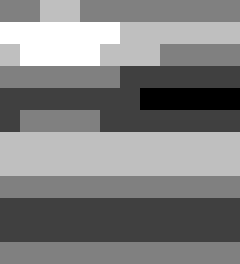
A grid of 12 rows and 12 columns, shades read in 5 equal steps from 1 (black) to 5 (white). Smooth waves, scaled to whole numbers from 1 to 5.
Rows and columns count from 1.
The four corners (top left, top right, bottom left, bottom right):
3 3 3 3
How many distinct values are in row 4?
2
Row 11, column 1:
2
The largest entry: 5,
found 10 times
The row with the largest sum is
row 2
